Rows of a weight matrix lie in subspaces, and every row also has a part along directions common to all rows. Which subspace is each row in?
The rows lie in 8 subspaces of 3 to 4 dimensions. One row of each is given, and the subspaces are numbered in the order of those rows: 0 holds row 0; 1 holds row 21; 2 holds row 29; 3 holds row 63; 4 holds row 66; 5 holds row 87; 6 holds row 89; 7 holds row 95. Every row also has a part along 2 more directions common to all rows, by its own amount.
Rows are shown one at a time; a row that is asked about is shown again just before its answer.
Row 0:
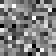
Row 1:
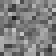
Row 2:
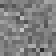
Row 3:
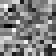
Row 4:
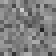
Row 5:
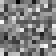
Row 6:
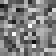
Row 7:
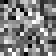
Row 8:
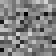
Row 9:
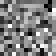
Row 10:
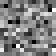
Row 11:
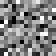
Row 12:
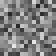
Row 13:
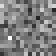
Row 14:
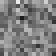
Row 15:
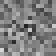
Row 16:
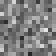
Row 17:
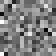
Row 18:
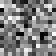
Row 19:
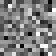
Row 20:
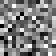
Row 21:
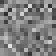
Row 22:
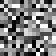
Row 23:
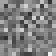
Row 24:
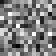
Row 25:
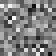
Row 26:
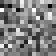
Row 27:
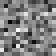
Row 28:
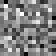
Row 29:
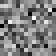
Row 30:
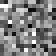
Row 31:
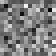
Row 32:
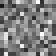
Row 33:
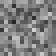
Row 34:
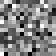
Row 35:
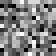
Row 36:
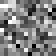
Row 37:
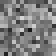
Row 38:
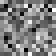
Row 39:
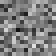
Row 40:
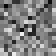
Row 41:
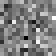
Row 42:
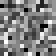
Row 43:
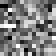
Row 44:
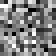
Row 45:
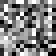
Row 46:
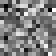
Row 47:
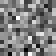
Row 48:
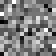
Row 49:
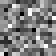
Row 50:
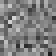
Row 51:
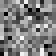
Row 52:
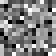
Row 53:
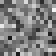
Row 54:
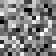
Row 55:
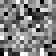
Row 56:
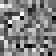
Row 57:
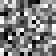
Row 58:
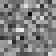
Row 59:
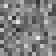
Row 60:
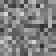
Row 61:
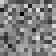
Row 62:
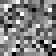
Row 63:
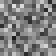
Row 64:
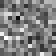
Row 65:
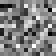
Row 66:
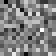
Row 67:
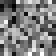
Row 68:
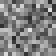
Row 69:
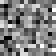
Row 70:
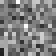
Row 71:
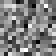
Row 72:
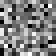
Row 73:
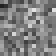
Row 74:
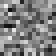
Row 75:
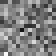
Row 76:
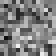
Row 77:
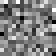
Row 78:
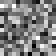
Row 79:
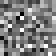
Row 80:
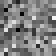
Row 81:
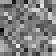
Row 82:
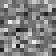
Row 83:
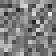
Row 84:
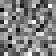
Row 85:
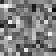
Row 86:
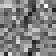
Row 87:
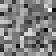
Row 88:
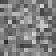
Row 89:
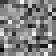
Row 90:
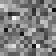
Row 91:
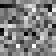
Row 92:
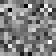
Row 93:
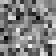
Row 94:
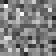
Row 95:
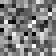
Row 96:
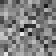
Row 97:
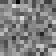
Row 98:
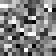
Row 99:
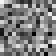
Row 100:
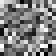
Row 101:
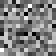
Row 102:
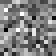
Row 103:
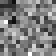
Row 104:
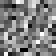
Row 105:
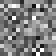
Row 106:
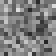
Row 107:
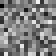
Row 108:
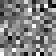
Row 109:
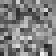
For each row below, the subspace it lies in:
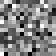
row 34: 5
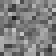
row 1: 6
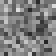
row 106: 7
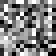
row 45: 1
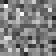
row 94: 4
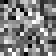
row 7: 4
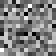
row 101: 1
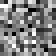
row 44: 7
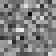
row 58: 2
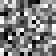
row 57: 3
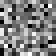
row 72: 1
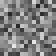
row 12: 6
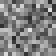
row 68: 3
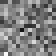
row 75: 3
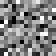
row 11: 2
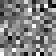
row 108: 6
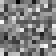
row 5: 0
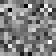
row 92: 1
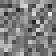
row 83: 1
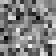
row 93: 4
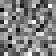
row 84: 1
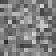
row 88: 7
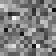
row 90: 6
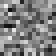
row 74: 6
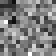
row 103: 5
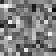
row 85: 4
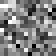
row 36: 5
